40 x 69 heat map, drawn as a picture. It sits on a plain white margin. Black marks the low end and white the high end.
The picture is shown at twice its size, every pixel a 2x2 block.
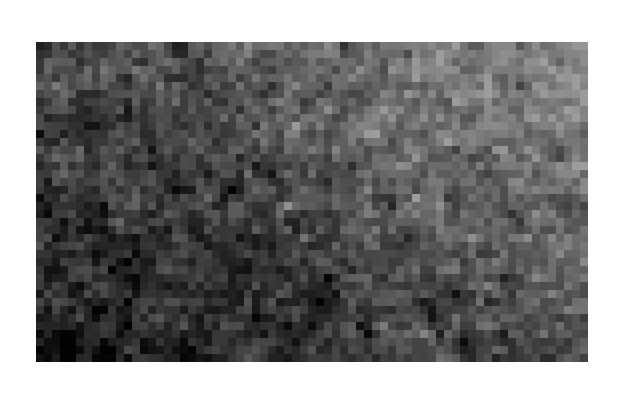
The top right is the ninth with the highest average. There is an overall slope up to the top right. No single row or column stands out from its neighbours. The ninth with the lowest average is the bottom left. The histogram is bell-shaped. On average the colour sits 30% of the way up the scale.
